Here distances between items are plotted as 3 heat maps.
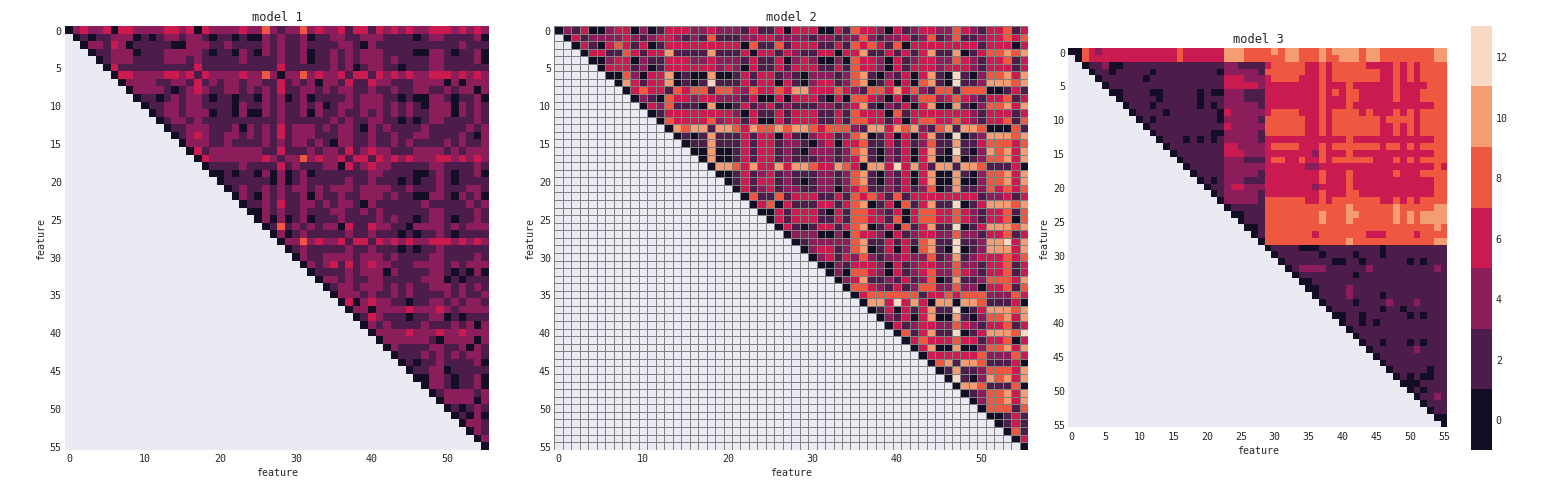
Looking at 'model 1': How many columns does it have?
56
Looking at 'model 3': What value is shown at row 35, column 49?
2
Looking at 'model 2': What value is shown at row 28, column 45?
2
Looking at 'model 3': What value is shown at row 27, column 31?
8
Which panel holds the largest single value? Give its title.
model 2
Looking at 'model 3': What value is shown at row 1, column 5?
6
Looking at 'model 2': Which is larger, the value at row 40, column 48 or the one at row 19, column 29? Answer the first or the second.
the second
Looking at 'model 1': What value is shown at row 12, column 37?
4
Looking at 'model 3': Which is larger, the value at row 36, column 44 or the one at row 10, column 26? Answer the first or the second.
the second
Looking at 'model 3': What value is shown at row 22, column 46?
6
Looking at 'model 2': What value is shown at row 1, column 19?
2
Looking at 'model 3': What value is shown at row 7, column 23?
4
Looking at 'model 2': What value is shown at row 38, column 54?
6
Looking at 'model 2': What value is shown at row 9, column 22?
2
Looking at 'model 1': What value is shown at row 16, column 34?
4
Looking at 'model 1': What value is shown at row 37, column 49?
6
